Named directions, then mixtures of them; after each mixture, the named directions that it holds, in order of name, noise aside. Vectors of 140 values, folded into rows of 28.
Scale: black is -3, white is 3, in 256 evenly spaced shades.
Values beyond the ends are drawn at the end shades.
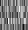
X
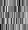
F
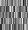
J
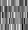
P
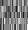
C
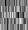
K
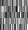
C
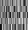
C, J, X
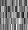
C, K, P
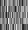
F, P, X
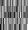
C, K, P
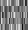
P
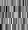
F, J, P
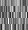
J, P, X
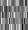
P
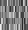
J, K, P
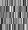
J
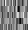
C, F, K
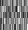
C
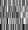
F, X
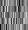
F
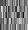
C, F, K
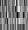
C, K, X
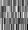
C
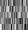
C, J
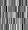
F, K, P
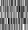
X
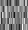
P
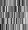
F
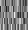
J, K, P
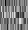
K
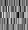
F, K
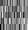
C, F, P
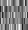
P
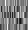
K
